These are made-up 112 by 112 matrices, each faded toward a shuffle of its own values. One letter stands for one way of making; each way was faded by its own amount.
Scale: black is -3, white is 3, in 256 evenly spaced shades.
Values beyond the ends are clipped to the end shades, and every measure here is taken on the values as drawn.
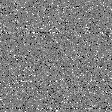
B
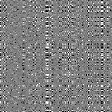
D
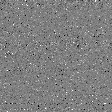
B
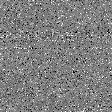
B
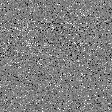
B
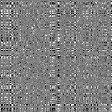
D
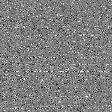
B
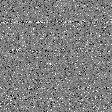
B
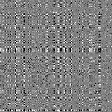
D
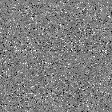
B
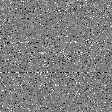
B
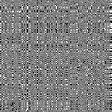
D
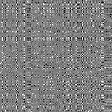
D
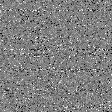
B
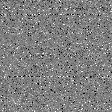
B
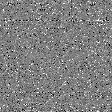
B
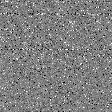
B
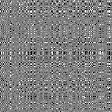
D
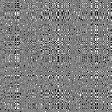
D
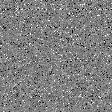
B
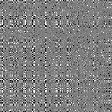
D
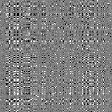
D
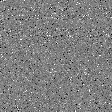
B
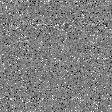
B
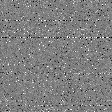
B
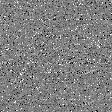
B
